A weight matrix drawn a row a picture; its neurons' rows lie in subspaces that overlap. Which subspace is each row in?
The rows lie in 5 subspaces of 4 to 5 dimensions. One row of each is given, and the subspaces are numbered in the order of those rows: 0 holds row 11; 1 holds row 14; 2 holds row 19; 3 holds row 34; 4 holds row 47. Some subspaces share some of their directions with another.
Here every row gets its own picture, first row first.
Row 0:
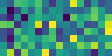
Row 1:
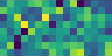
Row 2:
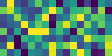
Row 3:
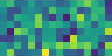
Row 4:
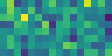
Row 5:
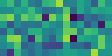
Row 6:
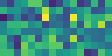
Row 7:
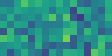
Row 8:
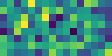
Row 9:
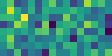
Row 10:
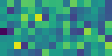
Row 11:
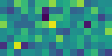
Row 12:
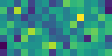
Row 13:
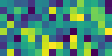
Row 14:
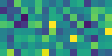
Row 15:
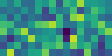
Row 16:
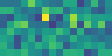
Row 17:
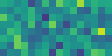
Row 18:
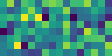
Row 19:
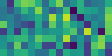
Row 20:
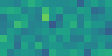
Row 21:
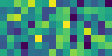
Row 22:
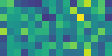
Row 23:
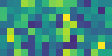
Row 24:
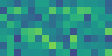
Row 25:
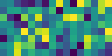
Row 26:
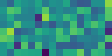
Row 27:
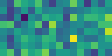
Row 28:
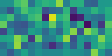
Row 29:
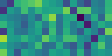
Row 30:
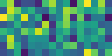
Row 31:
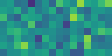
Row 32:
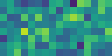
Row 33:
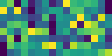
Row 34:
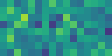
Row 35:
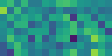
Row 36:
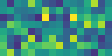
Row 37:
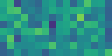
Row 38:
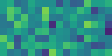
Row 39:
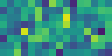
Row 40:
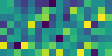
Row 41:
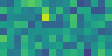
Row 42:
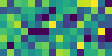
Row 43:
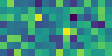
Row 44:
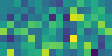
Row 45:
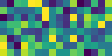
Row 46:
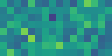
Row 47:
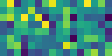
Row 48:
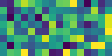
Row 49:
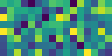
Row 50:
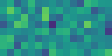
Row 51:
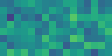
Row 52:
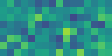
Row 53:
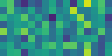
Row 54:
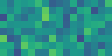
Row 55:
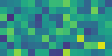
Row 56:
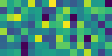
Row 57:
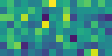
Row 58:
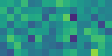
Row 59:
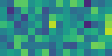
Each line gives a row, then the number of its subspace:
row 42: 2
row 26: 4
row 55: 3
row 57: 0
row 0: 4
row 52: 0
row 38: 3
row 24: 1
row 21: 2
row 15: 0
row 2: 2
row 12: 1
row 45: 1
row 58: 1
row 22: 1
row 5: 0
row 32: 2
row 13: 1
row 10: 4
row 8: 4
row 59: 3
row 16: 3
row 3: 4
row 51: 3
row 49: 4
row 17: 2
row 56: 2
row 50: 0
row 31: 2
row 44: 0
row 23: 3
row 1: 2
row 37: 1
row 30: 1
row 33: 1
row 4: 4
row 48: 3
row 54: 3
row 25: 2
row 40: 0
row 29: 1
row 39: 2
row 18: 4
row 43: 0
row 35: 1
